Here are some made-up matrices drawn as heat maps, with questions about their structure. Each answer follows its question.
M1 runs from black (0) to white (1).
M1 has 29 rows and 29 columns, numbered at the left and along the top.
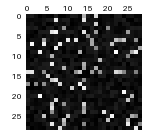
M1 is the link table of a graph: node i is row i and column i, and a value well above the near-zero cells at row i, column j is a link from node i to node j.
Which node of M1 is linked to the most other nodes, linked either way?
node 14
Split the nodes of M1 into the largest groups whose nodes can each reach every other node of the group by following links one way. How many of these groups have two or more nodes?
2
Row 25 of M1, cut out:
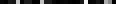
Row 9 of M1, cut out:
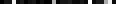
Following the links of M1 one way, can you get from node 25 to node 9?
yes
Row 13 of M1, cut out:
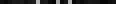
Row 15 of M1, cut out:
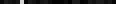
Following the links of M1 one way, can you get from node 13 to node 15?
no
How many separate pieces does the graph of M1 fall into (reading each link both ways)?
2
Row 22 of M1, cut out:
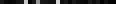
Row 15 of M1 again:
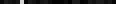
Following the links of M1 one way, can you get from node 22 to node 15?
no
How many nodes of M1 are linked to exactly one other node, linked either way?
5
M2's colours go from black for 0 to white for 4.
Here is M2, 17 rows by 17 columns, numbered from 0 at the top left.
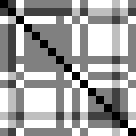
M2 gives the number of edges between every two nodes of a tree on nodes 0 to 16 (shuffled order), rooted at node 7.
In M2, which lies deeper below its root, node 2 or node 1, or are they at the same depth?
node 2
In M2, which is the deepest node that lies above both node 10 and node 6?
1
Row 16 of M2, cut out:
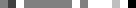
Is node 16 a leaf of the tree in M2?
yes
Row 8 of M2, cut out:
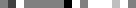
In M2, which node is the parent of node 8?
1
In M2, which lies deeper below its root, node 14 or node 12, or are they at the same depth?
node 12
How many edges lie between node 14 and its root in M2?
1
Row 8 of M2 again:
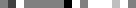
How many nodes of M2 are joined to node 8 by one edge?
1
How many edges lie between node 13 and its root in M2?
2
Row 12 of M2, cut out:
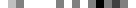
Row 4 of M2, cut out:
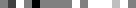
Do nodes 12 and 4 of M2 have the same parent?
no
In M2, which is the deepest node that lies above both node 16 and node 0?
1
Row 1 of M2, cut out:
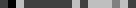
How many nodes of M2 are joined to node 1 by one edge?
9
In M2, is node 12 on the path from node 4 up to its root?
no
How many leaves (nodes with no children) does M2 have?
14
